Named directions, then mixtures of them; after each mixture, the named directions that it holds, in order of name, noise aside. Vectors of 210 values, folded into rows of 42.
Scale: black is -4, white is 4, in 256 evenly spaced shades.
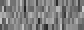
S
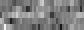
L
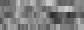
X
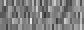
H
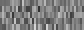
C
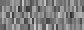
C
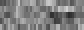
X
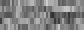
X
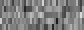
H, L, S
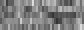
H, X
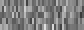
C, H, S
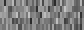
H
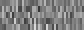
C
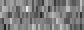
H, L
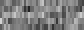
L, S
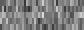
C, L, S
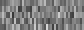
C
